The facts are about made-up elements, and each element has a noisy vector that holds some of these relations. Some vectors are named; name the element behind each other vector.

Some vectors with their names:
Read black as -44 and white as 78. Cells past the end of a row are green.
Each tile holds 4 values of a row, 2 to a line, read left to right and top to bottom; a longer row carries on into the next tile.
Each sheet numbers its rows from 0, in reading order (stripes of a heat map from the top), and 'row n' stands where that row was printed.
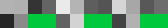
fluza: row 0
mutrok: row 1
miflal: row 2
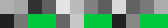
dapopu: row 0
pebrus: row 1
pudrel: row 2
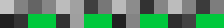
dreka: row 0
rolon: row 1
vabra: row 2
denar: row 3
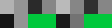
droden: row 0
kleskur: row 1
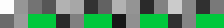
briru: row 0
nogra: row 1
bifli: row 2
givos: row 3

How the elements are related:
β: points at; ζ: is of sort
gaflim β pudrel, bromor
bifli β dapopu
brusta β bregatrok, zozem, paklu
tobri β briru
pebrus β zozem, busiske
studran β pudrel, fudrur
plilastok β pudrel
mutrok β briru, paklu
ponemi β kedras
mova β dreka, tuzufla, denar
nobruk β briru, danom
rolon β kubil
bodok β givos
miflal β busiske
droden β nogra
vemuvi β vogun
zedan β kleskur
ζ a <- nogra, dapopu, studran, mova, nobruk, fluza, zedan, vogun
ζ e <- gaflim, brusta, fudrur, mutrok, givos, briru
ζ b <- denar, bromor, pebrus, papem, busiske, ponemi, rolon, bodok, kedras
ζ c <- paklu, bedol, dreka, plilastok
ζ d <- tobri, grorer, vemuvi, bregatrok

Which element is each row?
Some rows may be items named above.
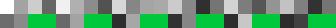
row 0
paklu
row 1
bregatrok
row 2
plilastok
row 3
givos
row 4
gaflim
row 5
denar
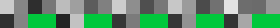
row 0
givos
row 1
studran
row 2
kedras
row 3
grorer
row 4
fudrur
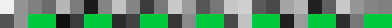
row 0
zozem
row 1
tuzufla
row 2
denar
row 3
papem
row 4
nobruk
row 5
zedan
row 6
bedol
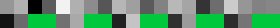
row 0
mova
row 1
bregatrok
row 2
studran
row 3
vemuvi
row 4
bedol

